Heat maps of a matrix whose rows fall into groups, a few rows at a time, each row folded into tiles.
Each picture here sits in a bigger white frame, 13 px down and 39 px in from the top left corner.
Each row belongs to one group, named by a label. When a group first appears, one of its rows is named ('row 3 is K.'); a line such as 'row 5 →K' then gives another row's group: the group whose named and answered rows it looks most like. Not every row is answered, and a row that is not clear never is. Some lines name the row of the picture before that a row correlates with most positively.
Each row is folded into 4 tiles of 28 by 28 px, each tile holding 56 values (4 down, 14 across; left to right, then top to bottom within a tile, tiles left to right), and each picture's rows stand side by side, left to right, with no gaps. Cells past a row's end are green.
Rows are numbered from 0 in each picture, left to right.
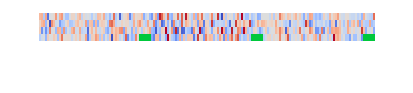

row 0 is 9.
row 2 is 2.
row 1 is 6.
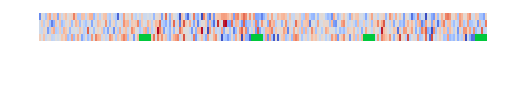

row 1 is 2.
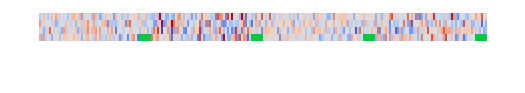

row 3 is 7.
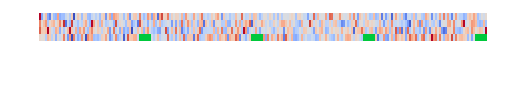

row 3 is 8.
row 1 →6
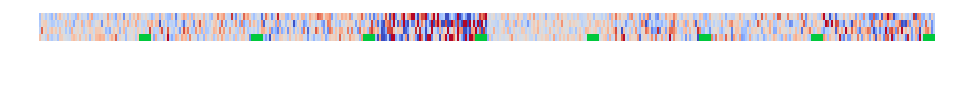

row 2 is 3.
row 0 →8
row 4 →2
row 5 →2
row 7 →6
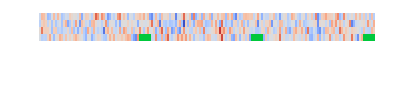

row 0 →3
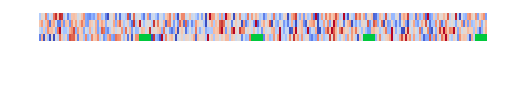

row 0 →9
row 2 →7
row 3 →7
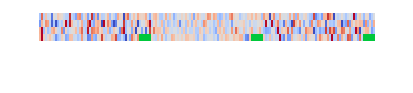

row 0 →8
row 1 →3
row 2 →6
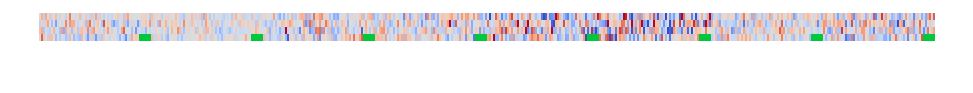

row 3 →2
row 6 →7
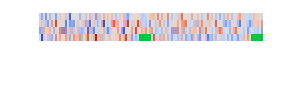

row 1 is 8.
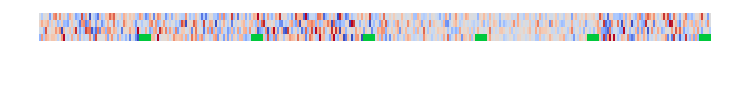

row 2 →7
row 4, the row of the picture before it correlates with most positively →1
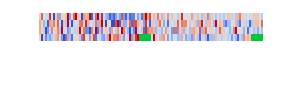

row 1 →8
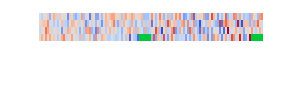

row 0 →2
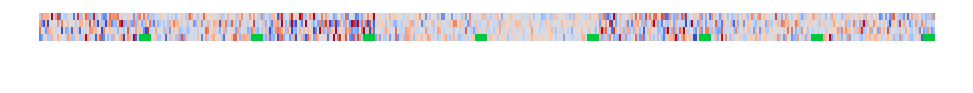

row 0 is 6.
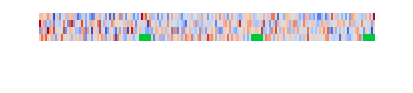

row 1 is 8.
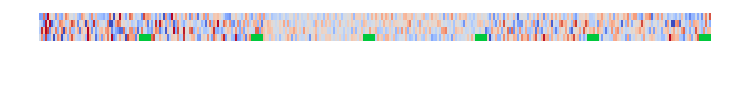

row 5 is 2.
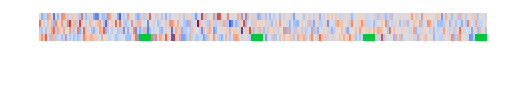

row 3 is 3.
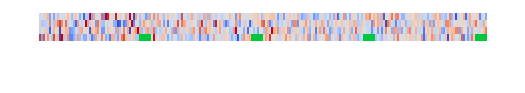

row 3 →9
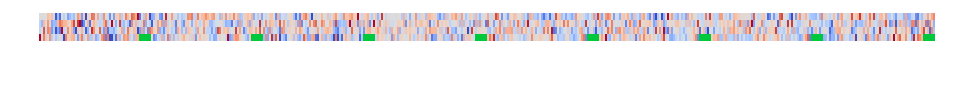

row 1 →3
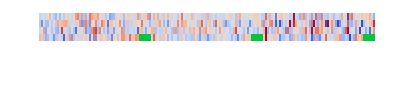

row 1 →8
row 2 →8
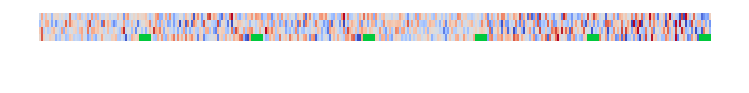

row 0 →8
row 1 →3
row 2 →3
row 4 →7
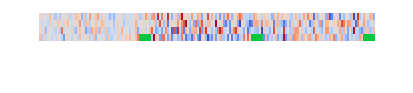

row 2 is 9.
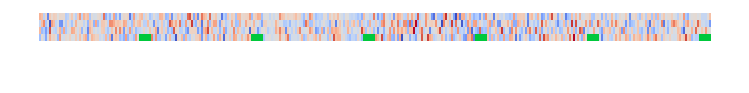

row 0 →9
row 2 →2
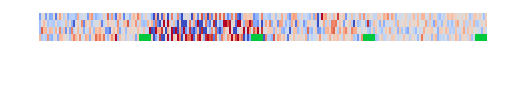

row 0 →8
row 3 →6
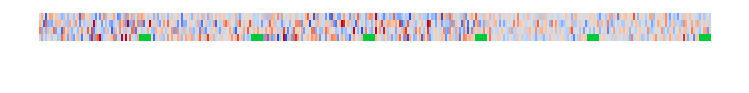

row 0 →6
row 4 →8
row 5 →6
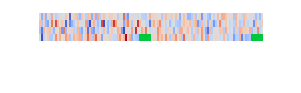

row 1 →2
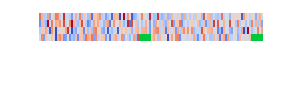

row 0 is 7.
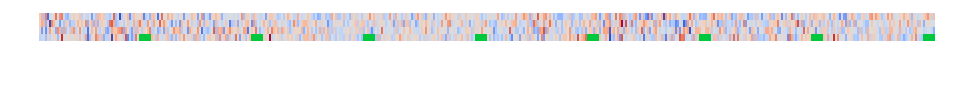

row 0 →9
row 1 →6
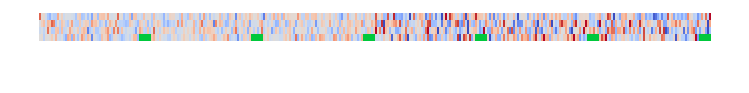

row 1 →8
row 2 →6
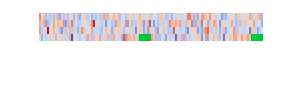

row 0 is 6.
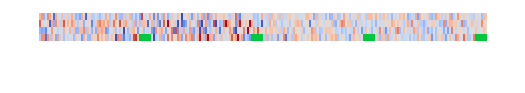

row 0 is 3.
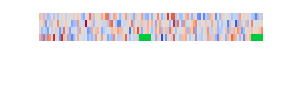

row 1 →9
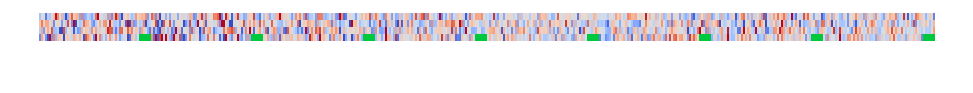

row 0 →7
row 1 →9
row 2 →7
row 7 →7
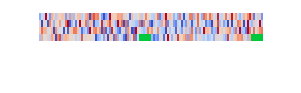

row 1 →3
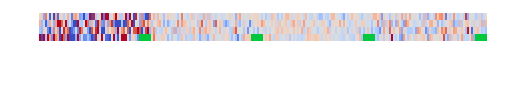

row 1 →8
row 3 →6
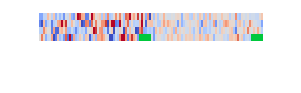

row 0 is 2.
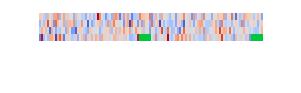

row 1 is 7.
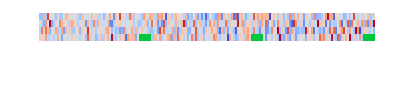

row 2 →6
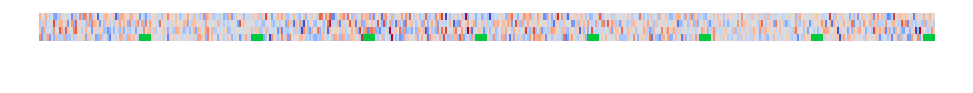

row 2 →3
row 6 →8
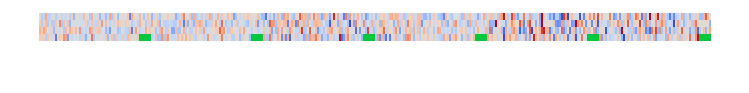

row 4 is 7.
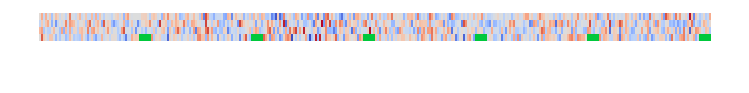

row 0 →8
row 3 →7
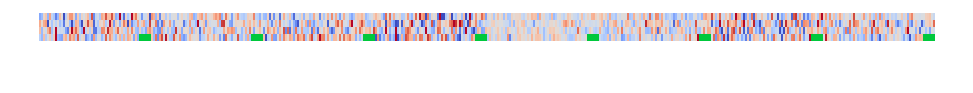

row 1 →9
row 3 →9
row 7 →8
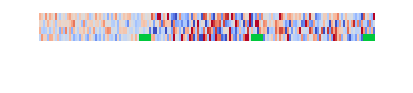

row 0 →8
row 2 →2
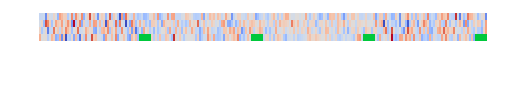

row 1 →9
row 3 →7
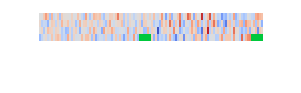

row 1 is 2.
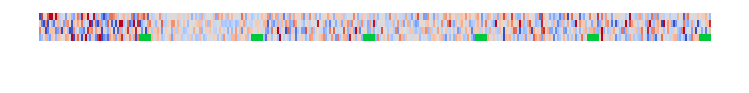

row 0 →6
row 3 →2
